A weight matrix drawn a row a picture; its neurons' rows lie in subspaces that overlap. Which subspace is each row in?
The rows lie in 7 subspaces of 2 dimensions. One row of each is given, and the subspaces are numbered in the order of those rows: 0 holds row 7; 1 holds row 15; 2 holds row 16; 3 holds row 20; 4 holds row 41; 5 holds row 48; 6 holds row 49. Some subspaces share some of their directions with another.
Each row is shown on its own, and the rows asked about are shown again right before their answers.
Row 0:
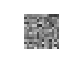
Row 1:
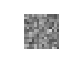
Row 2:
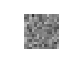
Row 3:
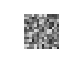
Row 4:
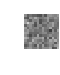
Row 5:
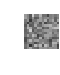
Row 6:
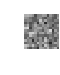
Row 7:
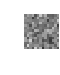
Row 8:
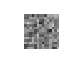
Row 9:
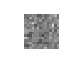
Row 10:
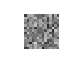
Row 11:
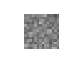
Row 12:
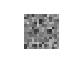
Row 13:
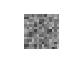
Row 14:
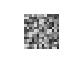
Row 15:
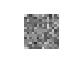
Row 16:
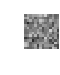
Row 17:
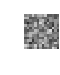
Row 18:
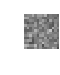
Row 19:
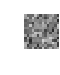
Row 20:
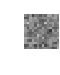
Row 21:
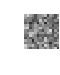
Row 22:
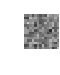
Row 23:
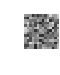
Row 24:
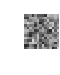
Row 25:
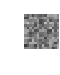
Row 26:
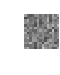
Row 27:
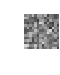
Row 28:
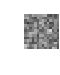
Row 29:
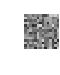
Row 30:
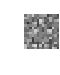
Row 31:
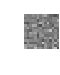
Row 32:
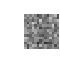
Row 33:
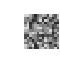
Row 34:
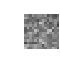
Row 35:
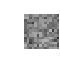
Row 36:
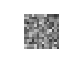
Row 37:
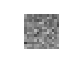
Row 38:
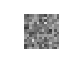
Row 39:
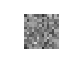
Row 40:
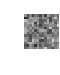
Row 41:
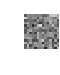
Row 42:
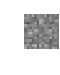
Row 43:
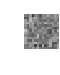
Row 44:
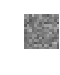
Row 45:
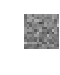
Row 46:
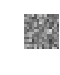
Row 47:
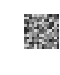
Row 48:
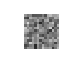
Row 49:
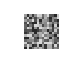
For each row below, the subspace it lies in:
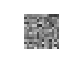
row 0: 4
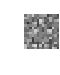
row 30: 6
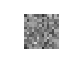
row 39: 1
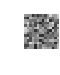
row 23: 5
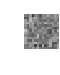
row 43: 3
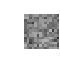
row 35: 0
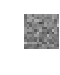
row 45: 2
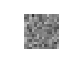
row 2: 3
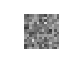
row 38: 5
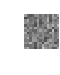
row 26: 1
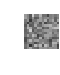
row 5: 3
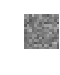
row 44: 3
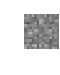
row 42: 6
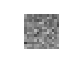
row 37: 2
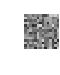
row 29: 4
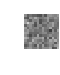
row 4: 2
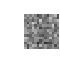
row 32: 6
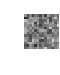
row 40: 4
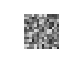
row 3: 0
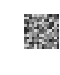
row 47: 5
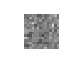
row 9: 6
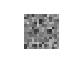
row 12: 6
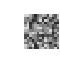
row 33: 5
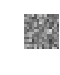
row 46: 0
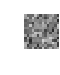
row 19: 0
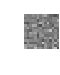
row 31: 4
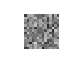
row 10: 1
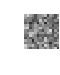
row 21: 5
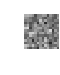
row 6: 5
